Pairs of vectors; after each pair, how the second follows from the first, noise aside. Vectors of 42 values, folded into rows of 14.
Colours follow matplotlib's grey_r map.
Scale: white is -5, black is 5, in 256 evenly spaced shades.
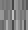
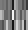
scaled up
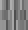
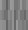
shrunk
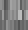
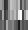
scaled up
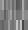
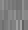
shrunk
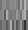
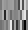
scaled up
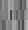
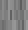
shrunk
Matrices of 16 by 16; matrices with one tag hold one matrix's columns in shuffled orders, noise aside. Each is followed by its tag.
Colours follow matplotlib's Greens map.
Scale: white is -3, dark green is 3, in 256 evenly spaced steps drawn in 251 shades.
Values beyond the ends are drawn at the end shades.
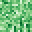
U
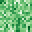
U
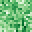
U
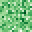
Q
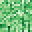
U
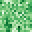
U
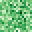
Q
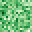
Q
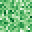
Q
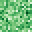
Q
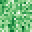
U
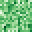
U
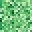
Q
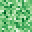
Q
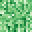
U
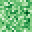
Q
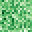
Q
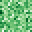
Q
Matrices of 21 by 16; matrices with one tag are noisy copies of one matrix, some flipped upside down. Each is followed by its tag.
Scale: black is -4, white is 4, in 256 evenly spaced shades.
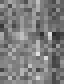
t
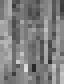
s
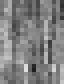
s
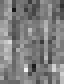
s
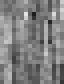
s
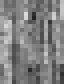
s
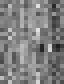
t
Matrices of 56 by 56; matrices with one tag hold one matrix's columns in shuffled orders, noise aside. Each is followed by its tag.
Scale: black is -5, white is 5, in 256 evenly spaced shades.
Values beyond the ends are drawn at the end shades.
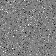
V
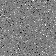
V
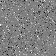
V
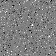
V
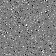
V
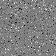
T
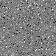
T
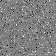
V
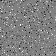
V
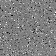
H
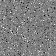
H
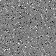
T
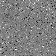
T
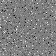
H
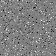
H
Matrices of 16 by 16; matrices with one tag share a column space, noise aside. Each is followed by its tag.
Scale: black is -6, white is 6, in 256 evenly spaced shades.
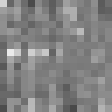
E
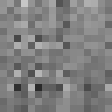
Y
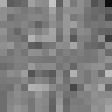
Y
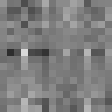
E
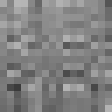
Y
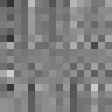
Y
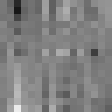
E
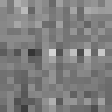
E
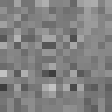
Y
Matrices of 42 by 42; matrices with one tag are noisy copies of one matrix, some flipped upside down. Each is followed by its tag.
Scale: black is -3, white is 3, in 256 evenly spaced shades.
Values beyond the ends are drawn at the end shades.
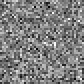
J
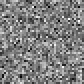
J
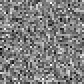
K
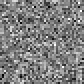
J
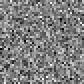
K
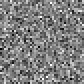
K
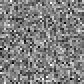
K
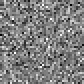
K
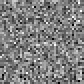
J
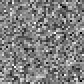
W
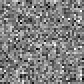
J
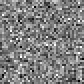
J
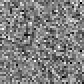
W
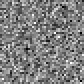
W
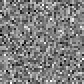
K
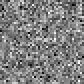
J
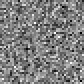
W
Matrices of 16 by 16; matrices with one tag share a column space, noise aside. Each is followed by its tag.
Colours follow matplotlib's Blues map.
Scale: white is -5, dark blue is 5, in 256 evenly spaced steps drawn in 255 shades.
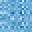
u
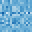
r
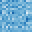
u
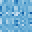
r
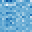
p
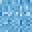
r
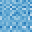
u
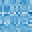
r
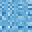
u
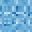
r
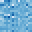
p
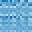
p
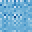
p
